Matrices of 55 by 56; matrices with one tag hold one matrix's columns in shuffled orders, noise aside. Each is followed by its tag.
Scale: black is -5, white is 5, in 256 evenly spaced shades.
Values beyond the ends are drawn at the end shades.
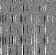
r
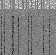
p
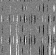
r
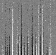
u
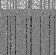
p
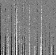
u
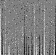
u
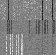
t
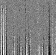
u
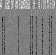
p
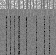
p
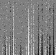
u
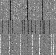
t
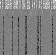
p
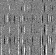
r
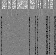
p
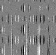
r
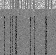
p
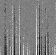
u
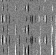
r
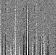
u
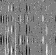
r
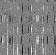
r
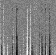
u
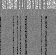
p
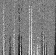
u
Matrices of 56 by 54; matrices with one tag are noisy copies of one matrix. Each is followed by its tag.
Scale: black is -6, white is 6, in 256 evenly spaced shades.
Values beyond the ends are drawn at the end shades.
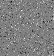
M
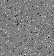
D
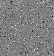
M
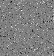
M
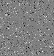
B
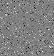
B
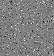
M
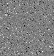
B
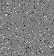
B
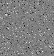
B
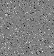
B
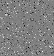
B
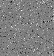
M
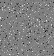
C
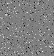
B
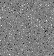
C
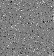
M
